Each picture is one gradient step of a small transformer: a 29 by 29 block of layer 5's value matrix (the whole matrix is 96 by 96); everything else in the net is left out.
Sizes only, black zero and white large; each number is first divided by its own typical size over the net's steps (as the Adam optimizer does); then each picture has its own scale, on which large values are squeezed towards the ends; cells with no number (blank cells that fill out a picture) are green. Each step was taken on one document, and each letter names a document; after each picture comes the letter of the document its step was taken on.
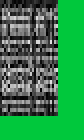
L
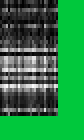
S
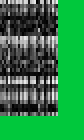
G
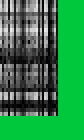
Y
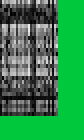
L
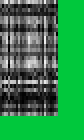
S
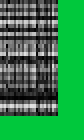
G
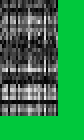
S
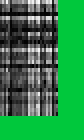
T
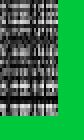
G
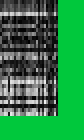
Y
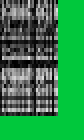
L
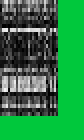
S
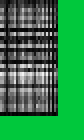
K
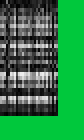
K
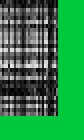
Y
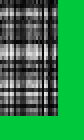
Y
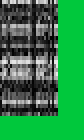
L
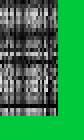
Y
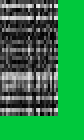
L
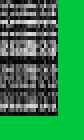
G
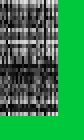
G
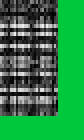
K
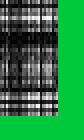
T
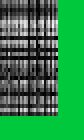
G
